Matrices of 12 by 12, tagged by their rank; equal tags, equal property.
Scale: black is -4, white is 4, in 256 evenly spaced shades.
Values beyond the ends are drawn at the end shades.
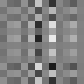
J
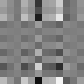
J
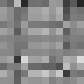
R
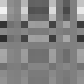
J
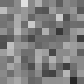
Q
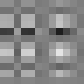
J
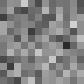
Q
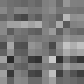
R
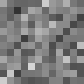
Q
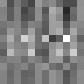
R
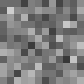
Q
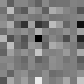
R
